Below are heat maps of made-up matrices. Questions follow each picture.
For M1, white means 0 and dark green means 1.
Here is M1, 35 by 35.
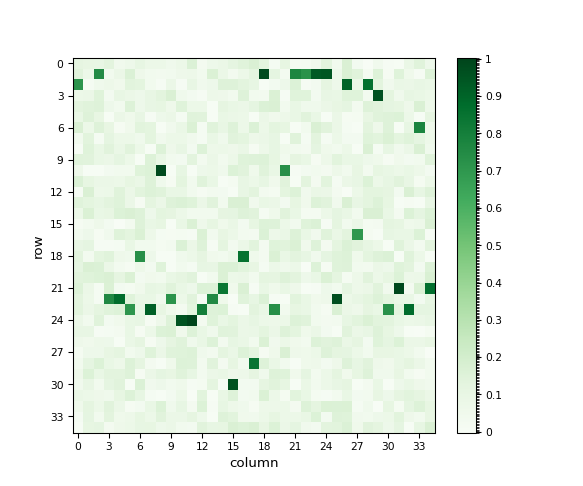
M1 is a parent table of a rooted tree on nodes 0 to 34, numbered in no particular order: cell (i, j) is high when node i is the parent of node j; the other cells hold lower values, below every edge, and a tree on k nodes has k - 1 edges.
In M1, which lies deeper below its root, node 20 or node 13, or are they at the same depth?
node 20
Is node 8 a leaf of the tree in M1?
yes
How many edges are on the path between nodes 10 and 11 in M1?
2
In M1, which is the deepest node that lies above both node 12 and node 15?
23
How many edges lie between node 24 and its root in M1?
1
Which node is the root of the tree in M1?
1
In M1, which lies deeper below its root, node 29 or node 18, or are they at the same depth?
node 29
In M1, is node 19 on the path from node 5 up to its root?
no
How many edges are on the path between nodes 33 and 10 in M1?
5
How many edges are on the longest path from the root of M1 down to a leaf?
3
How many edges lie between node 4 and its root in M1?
2
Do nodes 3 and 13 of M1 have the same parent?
yes
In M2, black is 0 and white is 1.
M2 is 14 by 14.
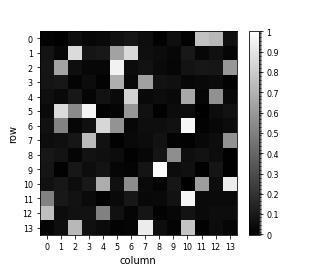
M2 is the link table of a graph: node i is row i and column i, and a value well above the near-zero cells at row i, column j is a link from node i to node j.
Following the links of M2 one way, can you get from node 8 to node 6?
no
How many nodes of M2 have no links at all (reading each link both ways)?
0
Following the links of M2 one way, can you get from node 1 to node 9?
no
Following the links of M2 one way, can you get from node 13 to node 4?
yes
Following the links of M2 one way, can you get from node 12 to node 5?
yes
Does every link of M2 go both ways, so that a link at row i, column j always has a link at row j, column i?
yes
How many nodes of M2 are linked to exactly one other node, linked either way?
2
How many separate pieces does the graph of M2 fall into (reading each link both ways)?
2
